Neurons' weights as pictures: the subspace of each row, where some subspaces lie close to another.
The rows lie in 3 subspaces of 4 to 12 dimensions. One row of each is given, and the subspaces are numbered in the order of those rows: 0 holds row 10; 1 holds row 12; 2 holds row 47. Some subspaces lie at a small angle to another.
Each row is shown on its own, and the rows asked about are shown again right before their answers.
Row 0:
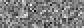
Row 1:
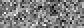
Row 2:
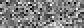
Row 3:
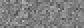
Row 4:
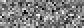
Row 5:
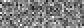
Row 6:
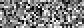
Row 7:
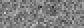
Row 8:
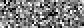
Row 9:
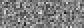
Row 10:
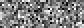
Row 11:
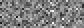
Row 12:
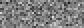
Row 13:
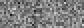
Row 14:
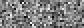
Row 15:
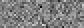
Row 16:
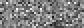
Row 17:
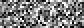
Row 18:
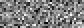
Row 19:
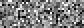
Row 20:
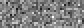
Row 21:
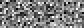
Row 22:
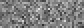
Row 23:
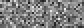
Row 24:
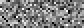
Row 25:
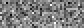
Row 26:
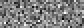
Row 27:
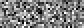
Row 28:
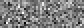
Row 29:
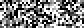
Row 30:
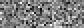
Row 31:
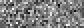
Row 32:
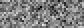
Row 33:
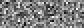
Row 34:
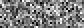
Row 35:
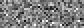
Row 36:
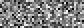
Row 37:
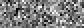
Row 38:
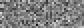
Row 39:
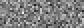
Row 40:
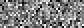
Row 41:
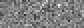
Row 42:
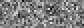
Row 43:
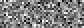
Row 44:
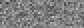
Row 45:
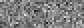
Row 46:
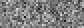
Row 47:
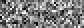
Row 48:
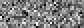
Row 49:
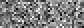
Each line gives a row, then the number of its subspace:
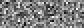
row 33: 1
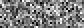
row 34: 2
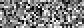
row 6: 1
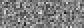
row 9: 1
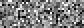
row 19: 0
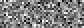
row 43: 2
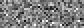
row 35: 2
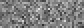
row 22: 0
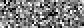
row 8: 2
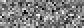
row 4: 2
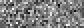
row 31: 2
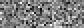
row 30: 1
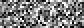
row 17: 1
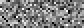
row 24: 2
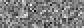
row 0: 2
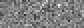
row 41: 2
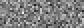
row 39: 2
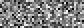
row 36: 2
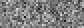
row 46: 0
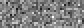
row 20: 2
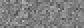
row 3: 2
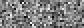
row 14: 2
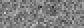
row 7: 1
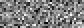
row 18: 2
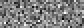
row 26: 2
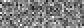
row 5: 2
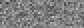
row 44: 1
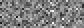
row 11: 2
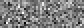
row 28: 2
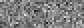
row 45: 2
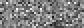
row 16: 1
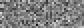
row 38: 2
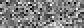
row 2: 1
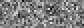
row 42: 0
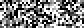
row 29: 0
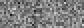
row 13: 2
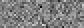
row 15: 2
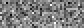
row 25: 2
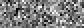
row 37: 0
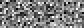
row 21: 1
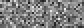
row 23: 2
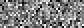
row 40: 2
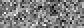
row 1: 0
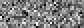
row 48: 2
